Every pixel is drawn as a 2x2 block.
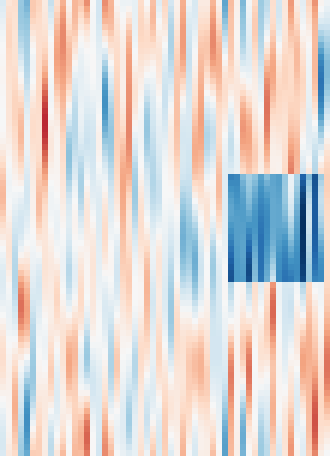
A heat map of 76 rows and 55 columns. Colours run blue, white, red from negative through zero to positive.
The grain runs up and down. In the middle right lies a patch that is lower than the rest. The ninth with the lowest average is the middle right.
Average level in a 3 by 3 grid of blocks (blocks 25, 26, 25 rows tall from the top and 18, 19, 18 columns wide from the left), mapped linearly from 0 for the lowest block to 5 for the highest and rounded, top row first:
4 5 4
4 3 0
4 4 5
